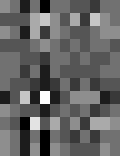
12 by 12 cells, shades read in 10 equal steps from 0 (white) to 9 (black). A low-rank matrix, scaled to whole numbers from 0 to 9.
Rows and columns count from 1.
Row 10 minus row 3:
1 1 1 -2 -1 -1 1 -2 1 -2 -1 0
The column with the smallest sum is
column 4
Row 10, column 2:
6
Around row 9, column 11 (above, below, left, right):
8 3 7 5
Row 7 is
5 6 6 7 8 7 5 7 5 7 6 6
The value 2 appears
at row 2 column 5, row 2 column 10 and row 8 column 3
